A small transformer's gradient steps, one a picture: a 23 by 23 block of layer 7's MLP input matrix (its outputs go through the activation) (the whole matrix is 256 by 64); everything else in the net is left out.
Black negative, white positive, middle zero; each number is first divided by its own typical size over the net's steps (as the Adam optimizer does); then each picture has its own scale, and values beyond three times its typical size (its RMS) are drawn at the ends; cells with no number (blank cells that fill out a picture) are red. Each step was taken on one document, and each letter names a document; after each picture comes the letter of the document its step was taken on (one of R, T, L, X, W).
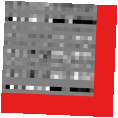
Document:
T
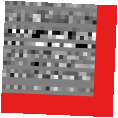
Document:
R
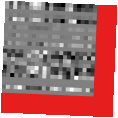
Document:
T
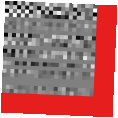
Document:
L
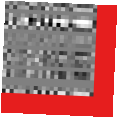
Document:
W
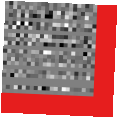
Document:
L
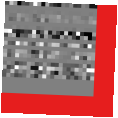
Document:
R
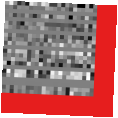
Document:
W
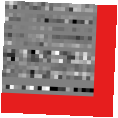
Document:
T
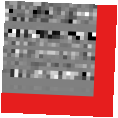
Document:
R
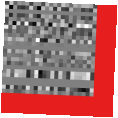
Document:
W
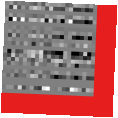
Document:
T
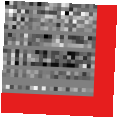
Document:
L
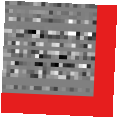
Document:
R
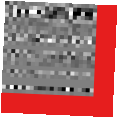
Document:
L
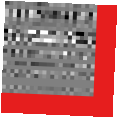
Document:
L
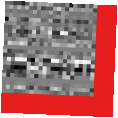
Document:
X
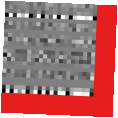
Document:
W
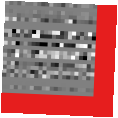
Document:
R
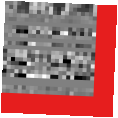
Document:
X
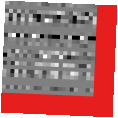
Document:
R
